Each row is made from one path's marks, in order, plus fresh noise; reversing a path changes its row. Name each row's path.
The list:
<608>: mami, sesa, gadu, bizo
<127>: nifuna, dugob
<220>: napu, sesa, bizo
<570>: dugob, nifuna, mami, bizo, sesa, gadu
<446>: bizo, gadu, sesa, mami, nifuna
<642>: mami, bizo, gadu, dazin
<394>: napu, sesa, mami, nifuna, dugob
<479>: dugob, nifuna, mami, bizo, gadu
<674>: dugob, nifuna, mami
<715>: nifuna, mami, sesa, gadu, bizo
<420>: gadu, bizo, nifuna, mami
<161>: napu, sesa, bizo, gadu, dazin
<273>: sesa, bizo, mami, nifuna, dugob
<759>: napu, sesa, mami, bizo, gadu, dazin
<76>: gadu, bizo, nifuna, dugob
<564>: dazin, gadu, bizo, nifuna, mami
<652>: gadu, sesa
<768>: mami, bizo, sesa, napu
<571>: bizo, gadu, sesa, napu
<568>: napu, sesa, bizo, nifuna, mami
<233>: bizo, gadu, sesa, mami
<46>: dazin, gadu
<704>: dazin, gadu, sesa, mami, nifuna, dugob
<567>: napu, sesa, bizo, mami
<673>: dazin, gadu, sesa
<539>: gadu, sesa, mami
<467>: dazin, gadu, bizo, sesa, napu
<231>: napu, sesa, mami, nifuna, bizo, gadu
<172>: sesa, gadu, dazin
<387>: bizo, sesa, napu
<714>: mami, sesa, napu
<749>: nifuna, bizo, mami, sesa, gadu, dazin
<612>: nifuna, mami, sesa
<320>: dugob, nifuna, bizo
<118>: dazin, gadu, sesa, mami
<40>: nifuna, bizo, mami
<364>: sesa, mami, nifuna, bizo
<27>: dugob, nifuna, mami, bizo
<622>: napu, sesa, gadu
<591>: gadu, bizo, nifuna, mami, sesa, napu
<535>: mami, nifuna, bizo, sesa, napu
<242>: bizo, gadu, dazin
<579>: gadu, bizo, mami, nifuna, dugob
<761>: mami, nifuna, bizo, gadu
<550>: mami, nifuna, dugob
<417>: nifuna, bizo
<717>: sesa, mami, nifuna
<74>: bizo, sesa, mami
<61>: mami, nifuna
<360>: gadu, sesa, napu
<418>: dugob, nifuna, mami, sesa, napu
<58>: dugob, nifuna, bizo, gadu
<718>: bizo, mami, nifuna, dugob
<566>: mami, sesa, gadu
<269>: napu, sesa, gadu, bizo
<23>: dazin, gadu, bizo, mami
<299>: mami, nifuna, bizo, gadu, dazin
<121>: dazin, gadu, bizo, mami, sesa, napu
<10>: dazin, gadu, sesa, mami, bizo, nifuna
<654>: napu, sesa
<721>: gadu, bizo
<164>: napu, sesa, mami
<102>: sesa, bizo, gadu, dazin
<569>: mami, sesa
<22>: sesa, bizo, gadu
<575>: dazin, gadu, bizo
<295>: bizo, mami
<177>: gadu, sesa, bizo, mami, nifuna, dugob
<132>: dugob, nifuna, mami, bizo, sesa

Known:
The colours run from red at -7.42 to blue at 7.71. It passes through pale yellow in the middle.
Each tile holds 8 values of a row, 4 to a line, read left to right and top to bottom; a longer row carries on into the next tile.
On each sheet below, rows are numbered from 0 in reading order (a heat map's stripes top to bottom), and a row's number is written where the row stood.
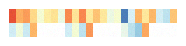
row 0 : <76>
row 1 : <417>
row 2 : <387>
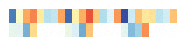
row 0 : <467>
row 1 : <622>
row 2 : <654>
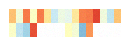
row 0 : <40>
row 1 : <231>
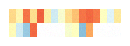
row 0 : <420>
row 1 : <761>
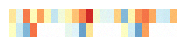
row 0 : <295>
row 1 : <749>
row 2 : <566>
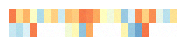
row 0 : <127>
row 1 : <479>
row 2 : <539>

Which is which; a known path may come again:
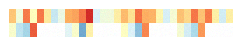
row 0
<40>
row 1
<299>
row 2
<564>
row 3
<10>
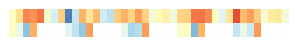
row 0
<570>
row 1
<387>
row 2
<704>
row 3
<761>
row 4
<76>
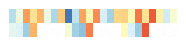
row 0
<220>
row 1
<768>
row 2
<420>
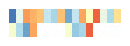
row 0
<121>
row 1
<535>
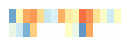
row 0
<652>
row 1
<23>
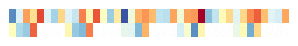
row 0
<591>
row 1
<74>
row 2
<571>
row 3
<46>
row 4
<22>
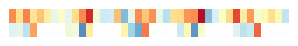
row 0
<417>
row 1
<759>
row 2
<539>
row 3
<242>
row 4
<718>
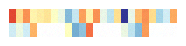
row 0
<320>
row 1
<569>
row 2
<360>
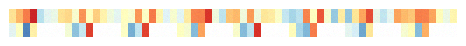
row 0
<642>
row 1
<61>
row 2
<717>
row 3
<231>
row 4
<674>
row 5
<567>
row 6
<673>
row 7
<479>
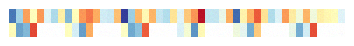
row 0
<164>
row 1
<566>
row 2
<714>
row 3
<161>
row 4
<622>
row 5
<394>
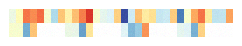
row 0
<608>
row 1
<749>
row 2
<654>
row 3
<467>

